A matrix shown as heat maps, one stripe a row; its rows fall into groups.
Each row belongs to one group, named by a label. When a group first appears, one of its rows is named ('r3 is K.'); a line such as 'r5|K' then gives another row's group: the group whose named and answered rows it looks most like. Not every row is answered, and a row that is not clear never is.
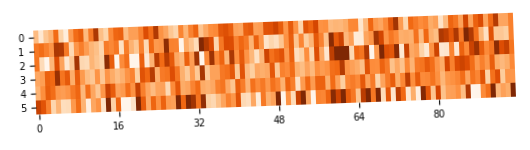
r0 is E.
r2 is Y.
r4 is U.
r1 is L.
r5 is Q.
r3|L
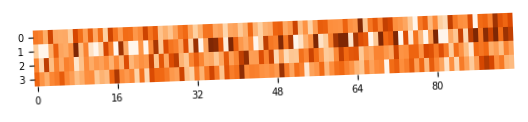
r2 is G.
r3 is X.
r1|Y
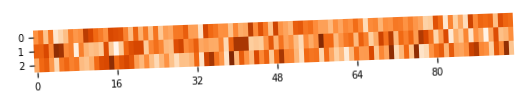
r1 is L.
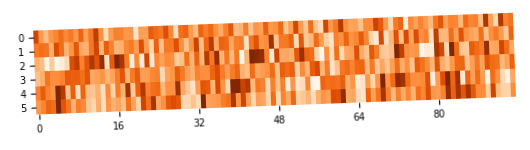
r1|Y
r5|L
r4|L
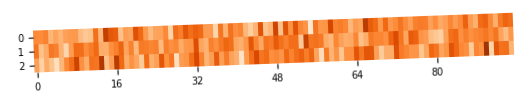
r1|E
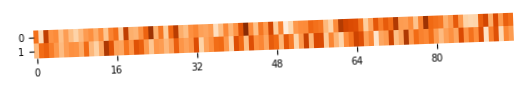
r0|G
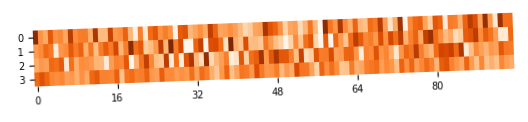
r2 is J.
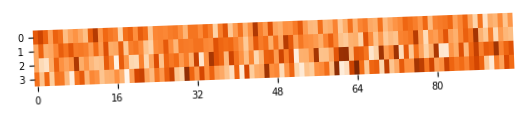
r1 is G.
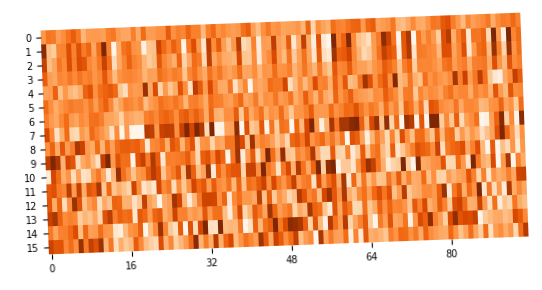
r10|U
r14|J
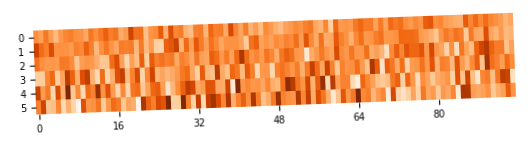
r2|X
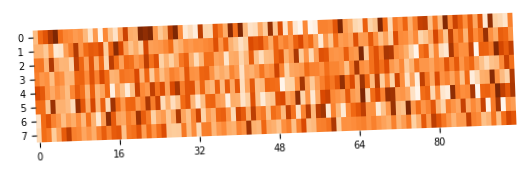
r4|Q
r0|L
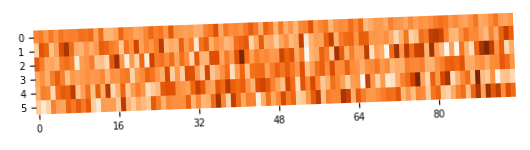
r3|J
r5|Y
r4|G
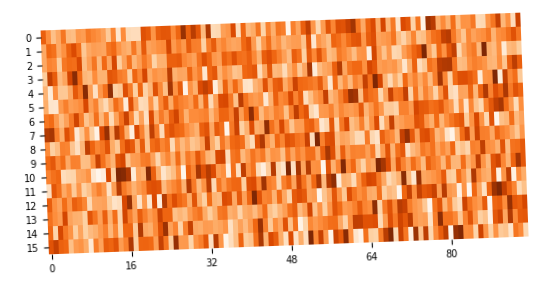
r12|X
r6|X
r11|U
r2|G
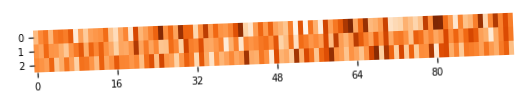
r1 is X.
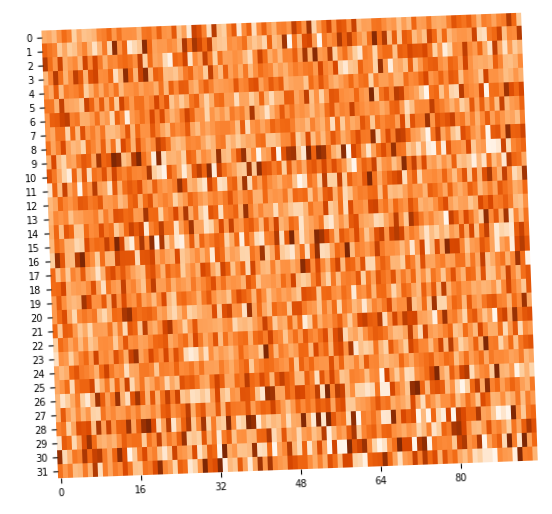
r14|L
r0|J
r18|Q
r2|E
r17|J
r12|Y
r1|Q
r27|U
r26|E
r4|G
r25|G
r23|E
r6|L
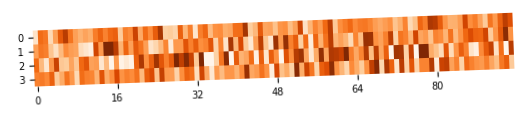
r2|Q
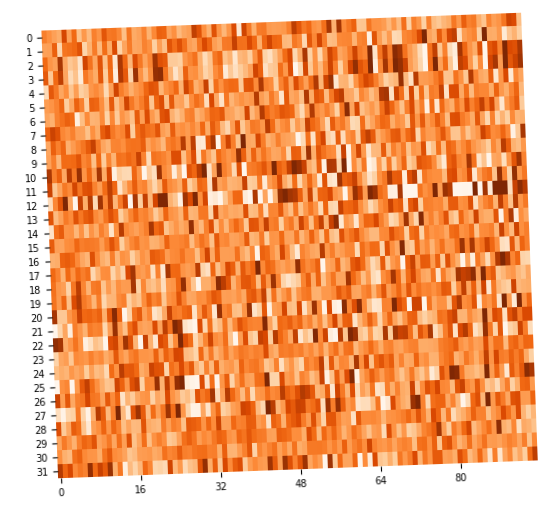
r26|J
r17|X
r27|E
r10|J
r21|E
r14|U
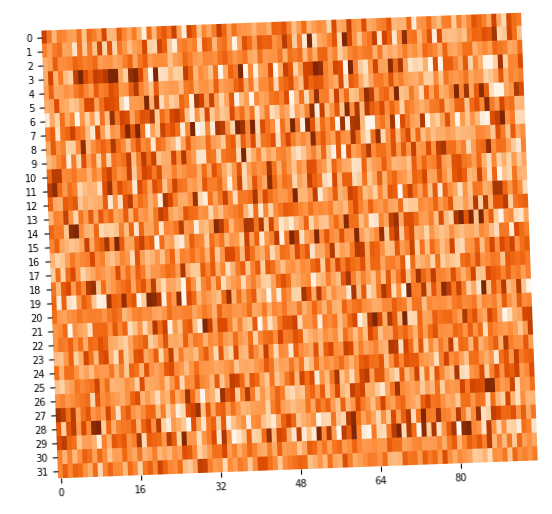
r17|J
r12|X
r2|Y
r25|Y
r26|L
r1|X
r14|L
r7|X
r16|Y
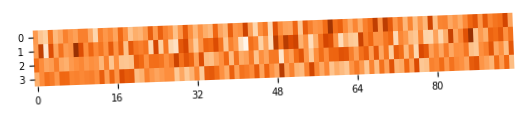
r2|Q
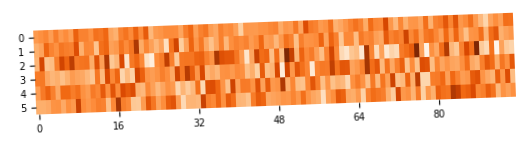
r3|Q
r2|G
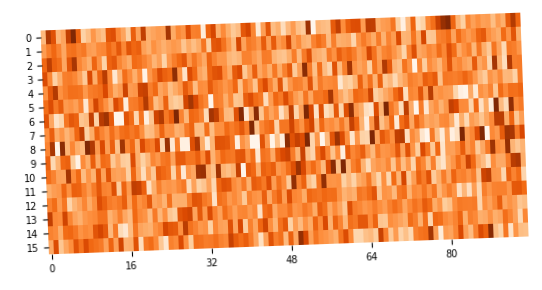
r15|G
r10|J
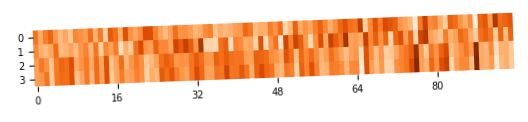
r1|Q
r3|G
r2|G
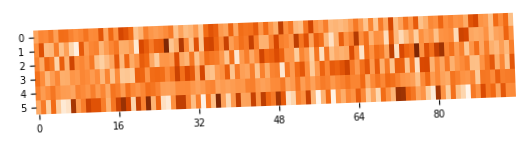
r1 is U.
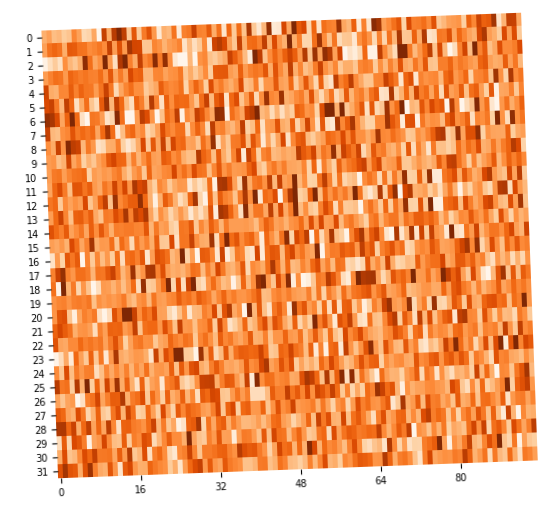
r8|L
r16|J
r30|G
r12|X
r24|G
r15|Y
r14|E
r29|J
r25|J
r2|E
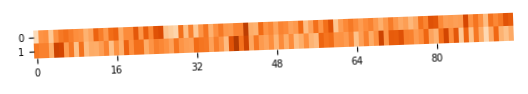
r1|L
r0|E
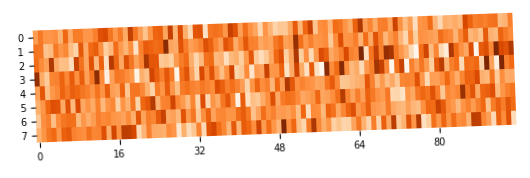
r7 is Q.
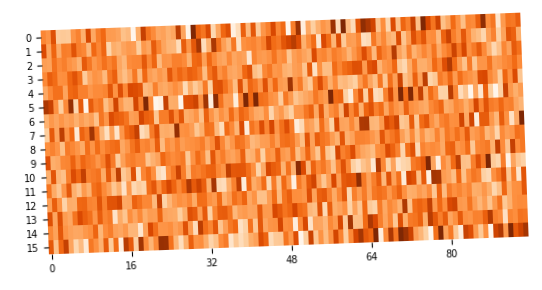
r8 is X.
